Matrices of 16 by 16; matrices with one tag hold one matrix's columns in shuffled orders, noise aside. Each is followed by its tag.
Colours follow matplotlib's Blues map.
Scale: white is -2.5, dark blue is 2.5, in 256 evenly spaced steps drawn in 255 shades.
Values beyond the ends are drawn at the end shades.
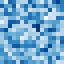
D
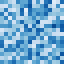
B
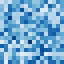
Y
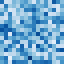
Y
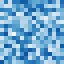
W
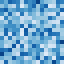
W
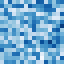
D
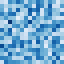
B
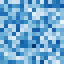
D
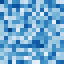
D
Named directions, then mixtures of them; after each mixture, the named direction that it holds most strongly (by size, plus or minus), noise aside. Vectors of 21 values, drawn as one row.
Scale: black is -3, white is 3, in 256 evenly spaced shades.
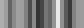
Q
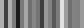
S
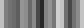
Q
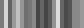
Q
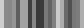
Q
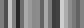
S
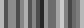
S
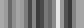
Q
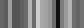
Q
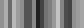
Q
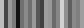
S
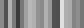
S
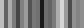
S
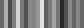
S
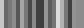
Q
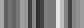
Q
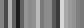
S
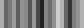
Q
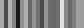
S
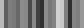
Q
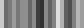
Q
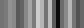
Q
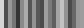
S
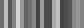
S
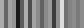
S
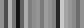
S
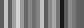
S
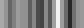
Q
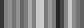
Q
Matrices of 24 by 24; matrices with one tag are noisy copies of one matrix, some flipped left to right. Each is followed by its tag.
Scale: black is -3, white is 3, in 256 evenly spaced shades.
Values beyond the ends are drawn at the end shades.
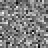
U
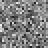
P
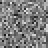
P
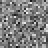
P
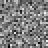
U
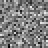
U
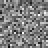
U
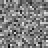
U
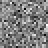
P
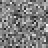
P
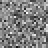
P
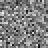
U
